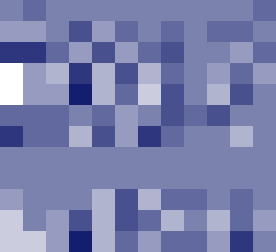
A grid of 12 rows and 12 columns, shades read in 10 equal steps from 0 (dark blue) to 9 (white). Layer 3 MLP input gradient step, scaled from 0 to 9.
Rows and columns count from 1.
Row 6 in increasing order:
2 2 3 3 3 3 3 4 4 4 4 5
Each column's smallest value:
1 1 3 0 2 2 1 2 3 2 1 3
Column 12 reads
3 4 3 5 4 4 4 4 4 4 5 4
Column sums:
59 48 50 36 54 42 51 39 45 51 42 48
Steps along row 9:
same same same same same same same same same same same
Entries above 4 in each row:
0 3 3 7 6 1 3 0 0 3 6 6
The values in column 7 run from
1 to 7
